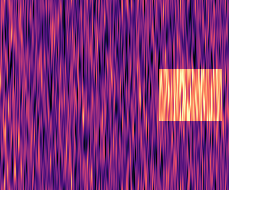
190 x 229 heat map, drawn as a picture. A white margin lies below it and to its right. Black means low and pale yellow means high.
The middle right is the ninth with the highest average. Streaks run downward. An odd patch, higher than its surroundings, sits in the middle right.
